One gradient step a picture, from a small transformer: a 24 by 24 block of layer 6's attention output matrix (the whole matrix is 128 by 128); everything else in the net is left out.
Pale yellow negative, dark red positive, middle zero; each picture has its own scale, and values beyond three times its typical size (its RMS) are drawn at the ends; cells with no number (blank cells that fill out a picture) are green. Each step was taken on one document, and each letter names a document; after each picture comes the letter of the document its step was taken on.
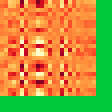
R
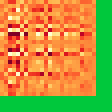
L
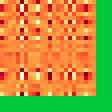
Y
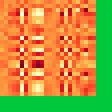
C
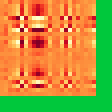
C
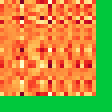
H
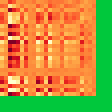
L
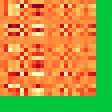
C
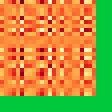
H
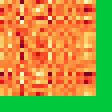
H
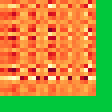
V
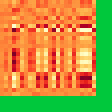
V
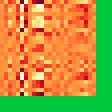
Y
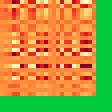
V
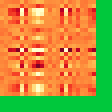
C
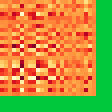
V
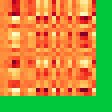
V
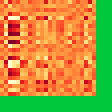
L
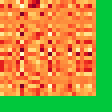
Y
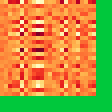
R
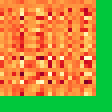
H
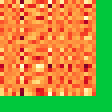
Y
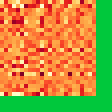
Y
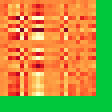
C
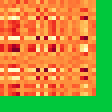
V
